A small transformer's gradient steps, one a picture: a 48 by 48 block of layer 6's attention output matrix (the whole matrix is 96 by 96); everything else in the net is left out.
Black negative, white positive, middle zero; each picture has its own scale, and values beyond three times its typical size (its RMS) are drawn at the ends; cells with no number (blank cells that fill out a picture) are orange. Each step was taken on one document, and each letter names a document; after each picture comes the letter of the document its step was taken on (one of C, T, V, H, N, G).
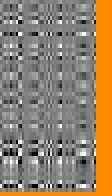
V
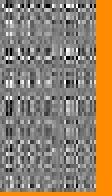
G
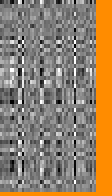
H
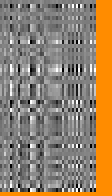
G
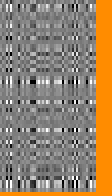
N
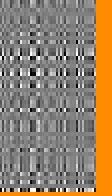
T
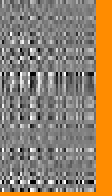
T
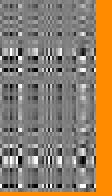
V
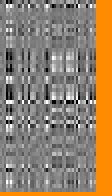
N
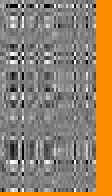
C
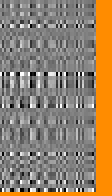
T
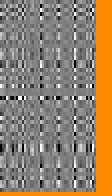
H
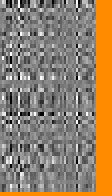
G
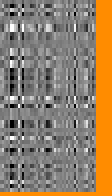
C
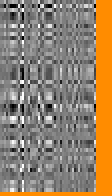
C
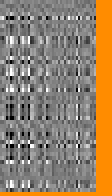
G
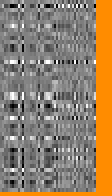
C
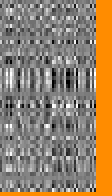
G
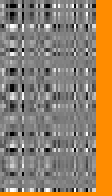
C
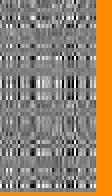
N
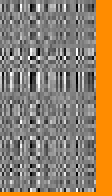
T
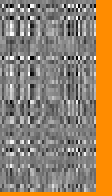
G
